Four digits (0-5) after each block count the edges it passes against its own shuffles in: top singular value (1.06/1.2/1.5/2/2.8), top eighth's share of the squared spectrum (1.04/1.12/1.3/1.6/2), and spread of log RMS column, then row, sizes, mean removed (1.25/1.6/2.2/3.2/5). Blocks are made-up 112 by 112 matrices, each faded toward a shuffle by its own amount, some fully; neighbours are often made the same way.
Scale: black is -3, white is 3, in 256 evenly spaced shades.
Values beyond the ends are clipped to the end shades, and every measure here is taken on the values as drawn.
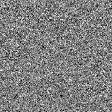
3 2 1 1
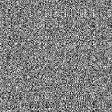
4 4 3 2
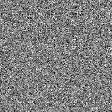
3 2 1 1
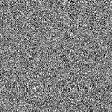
4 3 2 2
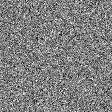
2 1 0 0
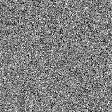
3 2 1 1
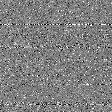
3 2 0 3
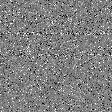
1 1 0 1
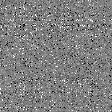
3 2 2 2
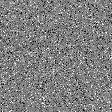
2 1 0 0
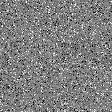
3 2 0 0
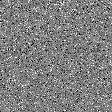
2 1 0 0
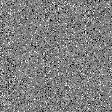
0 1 2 0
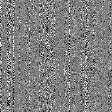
2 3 4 0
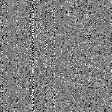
2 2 3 0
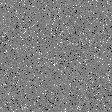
0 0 0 0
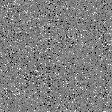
3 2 1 0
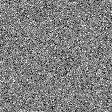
0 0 0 0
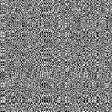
5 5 4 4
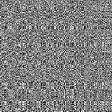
5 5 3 4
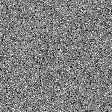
1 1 0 0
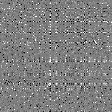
5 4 2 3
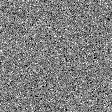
0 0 0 0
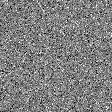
1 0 0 0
